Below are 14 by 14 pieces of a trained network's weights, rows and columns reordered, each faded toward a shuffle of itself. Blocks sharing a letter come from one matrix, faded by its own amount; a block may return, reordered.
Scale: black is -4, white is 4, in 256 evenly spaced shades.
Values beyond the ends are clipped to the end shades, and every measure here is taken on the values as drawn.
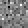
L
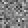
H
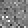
L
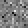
L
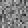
H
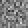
H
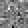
L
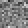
L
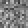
H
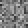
H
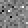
L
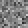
H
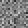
H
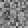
H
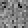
L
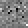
L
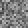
H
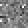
L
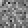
L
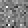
L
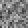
H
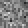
H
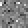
L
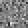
L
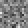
H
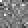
L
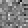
H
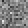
H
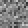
H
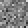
L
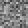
H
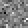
L
